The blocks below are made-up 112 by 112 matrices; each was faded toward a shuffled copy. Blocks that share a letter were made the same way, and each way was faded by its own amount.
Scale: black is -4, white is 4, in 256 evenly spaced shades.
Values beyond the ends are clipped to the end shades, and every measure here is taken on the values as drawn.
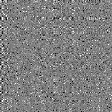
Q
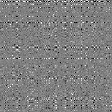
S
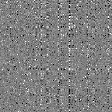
Q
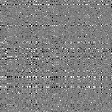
S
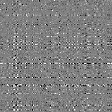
S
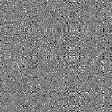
Q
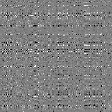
S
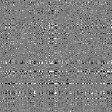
S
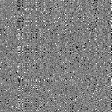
Q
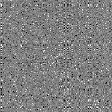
Q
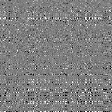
S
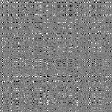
S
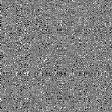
Q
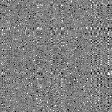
Q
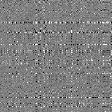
S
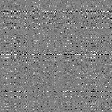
S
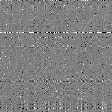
S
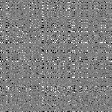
S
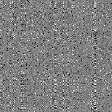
Q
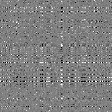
S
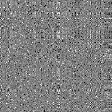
Q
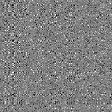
Q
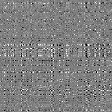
S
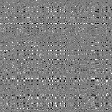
S
